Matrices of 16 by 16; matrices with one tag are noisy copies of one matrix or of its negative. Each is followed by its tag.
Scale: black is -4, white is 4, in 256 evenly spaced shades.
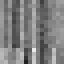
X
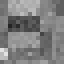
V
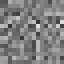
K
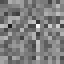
K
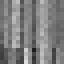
X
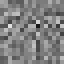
K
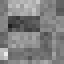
V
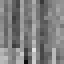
X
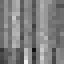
X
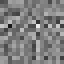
K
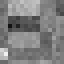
V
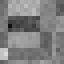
V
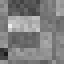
V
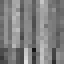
X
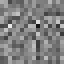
K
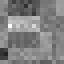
V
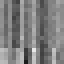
X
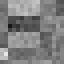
V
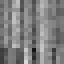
X
